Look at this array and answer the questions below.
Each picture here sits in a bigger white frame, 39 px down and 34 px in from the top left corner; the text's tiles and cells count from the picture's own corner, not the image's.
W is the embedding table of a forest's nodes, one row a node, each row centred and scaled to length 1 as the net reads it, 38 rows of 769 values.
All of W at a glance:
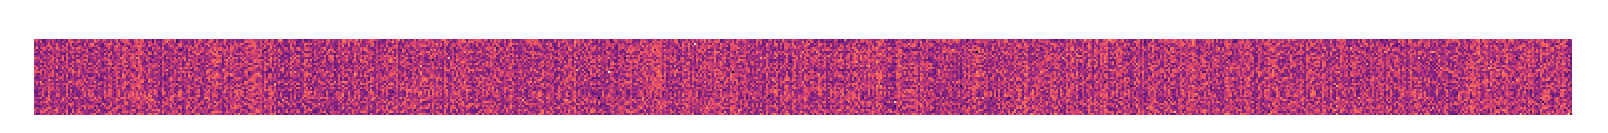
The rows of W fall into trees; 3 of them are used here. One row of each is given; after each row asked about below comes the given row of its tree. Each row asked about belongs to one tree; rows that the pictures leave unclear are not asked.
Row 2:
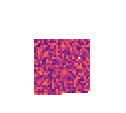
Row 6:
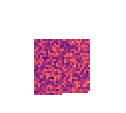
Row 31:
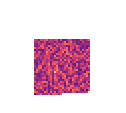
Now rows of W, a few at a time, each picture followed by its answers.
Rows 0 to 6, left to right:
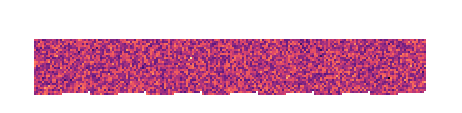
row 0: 6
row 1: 6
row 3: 2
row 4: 31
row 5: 31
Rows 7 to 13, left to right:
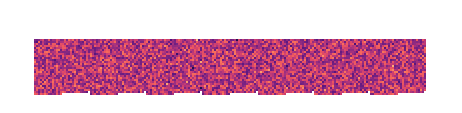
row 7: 2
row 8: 31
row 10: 31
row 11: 31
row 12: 2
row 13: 31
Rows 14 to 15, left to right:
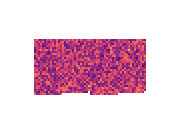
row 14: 2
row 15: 6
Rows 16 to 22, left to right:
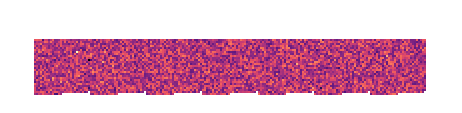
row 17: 31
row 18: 31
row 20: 2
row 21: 6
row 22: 31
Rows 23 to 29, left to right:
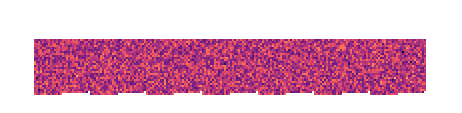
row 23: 2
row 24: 31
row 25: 2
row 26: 2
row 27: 2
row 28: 2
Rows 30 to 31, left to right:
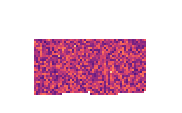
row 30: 2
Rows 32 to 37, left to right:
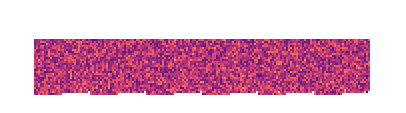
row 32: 6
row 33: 2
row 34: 2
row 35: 31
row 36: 31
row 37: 2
